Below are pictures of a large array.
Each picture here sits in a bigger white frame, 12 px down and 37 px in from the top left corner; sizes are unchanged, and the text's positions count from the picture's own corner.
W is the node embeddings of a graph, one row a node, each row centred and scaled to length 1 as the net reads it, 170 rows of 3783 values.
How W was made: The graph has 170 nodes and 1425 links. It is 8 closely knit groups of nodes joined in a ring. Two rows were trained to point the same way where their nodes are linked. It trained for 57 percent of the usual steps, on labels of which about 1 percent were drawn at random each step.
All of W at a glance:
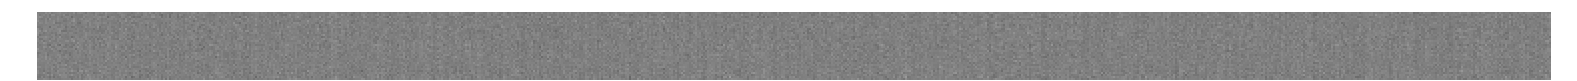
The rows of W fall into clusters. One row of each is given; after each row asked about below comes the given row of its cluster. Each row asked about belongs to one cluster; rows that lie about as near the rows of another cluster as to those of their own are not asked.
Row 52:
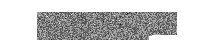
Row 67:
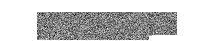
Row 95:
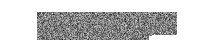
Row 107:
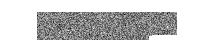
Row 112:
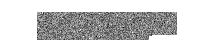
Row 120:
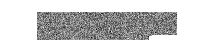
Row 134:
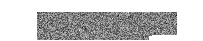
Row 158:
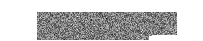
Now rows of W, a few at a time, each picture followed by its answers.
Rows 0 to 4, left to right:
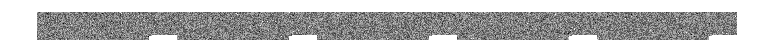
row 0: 120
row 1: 134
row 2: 112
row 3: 158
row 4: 52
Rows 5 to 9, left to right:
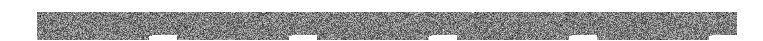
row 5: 134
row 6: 67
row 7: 158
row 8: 158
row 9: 52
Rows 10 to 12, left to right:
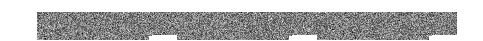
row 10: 134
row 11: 112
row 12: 67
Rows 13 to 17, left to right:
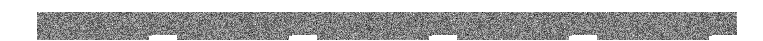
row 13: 67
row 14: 112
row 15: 120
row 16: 107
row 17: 95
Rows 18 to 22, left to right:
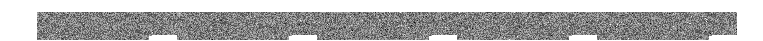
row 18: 158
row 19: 52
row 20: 120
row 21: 67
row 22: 158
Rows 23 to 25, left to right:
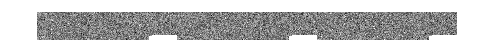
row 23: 52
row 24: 107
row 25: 67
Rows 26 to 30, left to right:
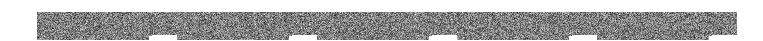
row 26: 67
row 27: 112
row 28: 158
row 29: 134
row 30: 158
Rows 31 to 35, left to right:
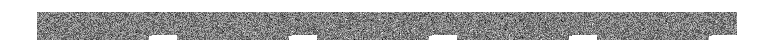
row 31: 158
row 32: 95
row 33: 107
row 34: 112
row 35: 158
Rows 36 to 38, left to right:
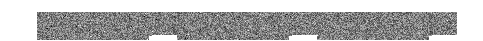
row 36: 95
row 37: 134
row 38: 67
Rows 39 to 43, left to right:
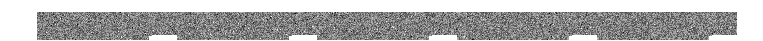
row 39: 95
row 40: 120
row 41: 158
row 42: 52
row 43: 52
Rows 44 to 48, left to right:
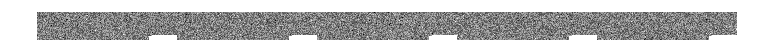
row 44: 95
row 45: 120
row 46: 52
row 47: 67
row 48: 158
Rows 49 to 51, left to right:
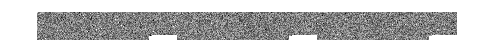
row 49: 120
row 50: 112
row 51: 67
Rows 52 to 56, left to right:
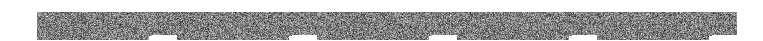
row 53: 134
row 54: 52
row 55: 158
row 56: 95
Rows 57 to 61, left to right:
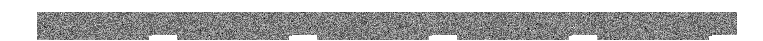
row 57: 67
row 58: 134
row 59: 52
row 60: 52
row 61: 134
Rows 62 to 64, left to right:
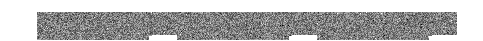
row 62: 67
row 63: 120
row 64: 120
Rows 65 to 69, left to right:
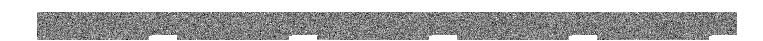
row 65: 52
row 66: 158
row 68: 52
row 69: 120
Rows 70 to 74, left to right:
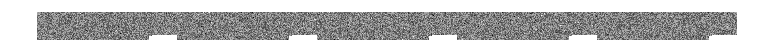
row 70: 112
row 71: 112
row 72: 134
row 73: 158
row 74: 107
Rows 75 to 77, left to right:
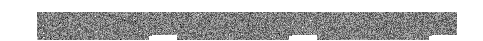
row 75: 134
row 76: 112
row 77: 120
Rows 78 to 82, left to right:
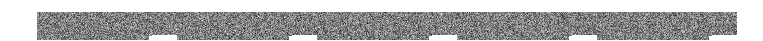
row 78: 158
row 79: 95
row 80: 134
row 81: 95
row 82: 95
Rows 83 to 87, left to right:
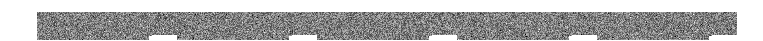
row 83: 95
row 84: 67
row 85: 107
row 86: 95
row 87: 120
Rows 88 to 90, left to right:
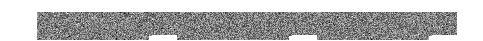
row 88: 158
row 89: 120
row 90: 52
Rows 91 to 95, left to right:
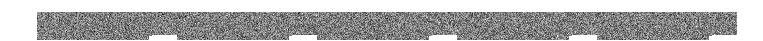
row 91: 112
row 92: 95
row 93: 158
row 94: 158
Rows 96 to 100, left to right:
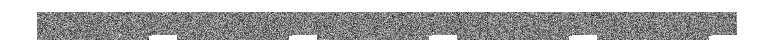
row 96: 67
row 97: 112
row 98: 67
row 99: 134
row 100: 95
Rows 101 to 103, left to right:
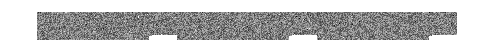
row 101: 120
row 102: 107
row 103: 134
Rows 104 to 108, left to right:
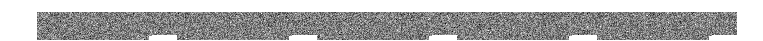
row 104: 158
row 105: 120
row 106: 107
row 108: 95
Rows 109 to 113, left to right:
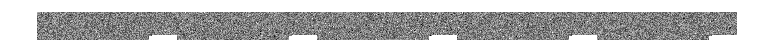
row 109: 112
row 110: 158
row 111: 120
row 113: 134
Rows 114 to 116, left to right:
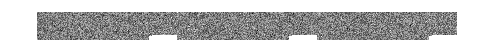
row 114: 134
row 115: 158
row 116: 52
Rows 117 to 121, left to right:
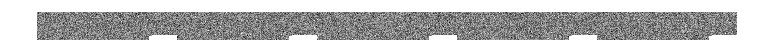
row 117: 120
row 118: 107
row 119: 95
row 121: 95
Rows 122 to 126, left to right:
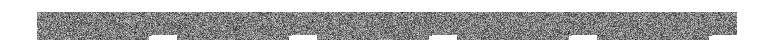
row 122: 52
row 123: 67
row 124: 112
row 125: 158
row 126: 95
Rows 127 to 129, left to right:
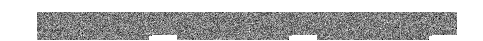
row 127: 134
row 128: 67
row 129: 107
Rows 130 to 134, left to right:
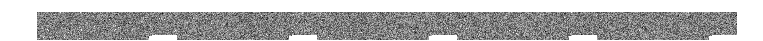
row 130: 107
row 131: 112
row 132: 52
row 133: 95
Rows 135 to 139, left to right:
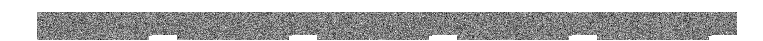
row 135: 52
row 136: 67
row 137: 112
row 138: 67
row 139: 95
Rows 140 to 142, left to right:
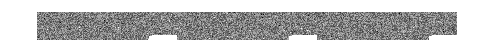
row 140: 107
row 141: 52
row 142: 95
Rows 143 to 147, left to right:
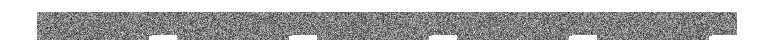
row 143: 158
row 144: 134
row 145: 52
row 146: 107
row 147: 107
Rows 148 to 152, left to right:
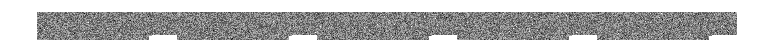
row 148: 67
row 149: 52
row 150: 95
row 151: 67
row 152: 120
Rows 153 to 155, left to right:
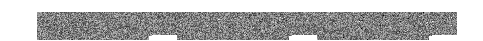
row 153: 52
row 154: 95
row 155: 134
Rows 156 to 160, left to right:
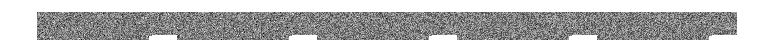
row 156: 107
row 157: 107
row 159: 52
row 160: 107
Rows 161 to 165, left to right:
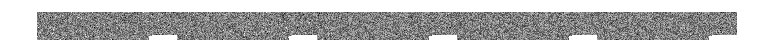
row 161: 134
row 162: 95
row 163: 134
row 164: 134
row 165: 134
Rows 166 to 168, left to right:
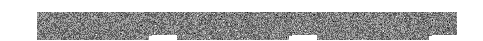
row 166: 158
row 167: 112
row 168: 95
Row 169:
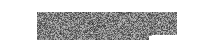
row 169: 67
